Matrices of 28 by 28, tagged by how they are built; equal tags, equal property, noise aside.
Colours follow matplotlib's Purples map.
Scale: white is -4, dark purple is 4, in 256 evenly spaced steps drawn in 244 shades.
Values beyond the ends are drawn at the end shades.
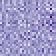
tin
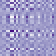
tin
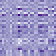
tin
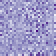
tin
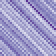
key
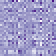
tin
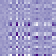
tin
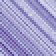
key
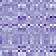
tin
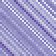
key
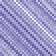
key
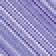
key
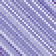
key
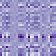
tin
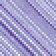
key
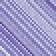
key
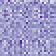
tin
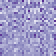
tin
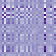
tin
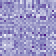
tin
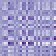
tin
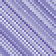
key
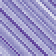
key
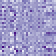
tin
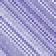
key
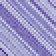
key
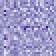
tin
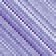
key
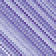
key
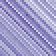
key
